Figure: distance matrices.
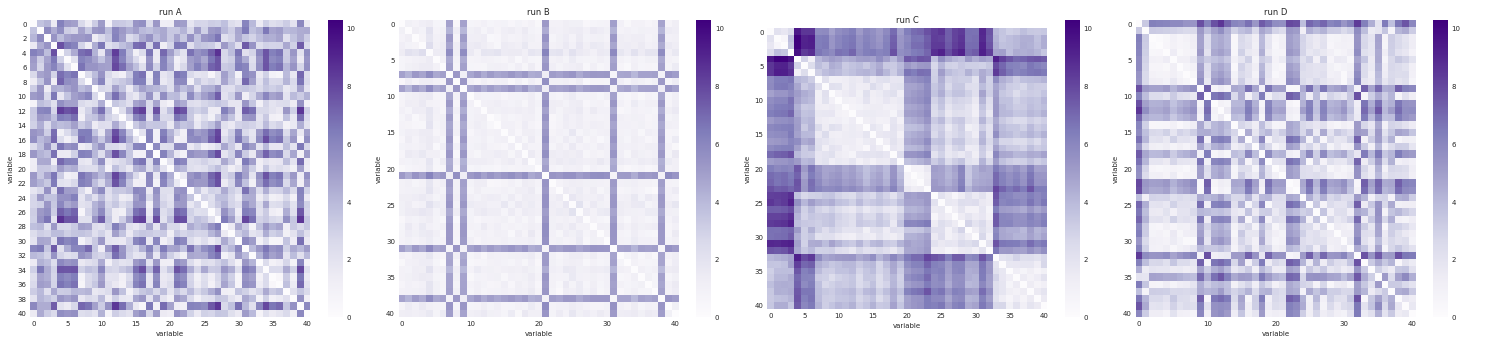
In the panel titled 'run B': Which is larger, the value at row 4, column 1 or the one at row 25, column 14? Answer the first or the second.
the first
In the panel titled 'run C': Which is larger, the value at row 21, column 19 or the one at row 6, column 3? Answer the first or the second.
the second
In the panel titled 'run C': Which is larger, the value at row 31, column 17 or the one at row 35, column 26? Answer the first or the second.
the second
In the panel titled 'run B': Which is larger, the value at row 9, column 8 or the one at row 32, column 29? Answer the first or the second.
the first
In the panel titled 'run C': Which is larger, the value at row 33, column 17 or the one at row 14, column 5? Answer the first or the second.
the first
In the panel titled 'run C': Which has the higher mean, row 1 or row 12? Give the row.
1
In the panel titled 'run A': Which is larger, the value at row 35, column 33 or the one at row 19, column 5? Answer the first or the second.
the second
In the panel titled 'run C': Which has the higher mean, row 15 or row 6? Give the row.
6
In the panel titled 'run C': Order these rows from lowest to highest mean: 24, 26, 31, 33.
26, 24, 31, 33
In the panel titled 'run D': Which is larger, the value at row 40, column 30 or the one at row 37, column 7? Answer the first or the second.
the second
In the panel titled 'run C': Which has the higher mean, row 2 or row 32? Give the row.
2
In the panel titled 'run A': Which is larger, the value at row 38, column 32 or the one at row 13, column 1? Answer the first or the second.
the second
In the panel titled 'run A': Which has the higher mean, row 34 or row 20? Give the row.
34
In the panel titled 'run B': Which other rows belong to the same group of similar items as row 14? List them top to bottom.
0, 1, 2, 3, 4, 5, 6, 8, 10, 11, 12, 13, 15, 16, 17, 18, 19, 20, 22, 23, 24, 25, 26, 27, 28, 29, 30, 32, 33, 34, 35, 36, 37, 39, 40
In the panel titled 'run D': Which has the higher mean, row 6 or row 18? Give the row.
18
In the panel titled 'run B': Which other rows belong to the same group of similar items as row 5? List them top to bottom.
0, 1, 2, 3, 4, 6, 8, 10, 11, 12, 13, 14, 15, 16, 17, 18, 19, 20, 22, 23, 24, 25, 26, 27, 28, 29, 30, 32, 33, 34, 35, 36, 37, 39, 40
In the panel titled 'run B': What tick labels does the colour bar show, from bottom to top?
0, 2, 4, 6, 8, 10
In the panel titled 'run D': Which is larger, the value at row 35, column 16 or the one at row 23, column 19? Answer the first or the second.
the second
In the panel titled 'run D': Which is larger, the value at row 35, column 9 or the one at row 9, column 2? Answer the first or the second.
the first
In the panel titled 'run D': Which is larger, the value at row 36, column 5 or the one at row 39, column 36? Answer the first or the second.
the second
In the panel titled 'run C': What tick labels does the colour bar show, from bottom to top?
0, 2, 4, 6, 8, 10
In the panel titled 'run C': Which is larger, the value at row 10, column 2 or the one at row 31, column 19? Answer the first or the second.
the first
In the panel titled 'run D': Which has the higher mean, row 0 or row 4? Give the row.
0
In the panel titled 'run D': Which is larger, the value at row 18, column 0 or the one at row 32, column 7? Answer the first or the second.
the first
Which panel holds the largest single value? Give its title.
run C
